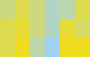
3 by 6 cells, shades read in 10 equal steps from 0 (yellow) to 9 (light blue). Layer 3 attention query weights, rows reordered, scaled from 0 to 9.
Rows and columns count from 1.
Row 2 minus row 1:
-2 -1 0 0 -5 1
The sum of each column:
8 3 14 23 7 5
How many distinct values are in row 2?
5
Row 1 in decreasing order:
7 6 4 4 2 2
